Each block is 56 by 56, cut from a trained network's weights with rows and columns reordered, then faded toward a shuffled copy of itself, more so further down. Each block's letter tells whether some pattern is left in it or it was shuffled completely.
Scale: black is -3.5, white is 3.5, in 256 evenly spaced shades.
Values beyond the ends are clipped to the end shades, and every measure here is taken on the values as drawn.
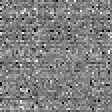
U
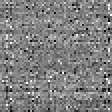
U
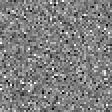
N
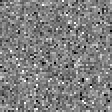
N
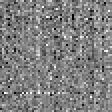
U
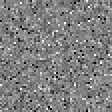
N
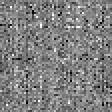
U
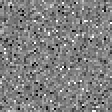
N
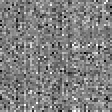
U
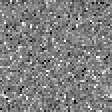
N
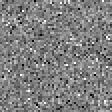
N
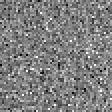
N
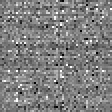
U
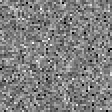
N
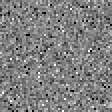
N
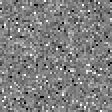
N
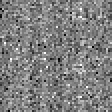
U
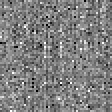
U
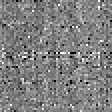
U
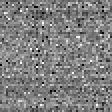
U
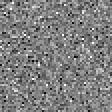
N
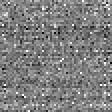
U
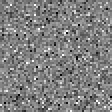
N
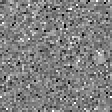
N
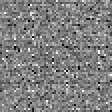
U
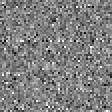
U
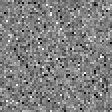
N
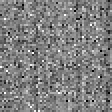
U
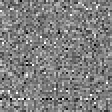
U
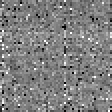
U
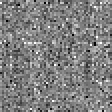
U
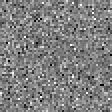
N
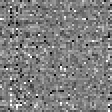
U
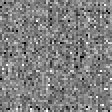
U
